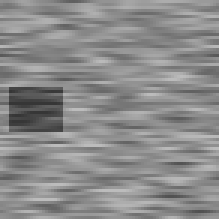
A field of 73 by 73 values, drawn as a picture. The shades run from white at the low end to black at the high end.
Ninth with the highest average: middle left. Grain: streaks across. Odd patch: higher, in the middle left.
